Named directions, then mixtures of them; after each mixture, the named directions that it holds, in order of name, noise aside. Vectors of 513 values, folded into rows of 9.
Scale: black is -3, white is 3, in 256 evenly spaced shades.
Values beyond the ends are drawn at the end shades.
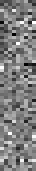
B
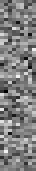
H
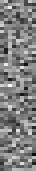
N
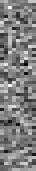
H, N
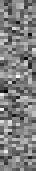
H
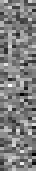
N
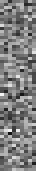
H, N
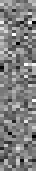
B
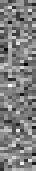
B, N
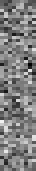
B, H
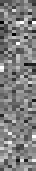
B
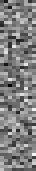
N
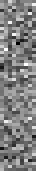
B, N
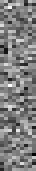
N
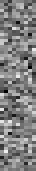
H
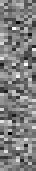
B, H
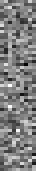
N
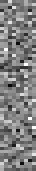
B, N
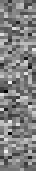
H
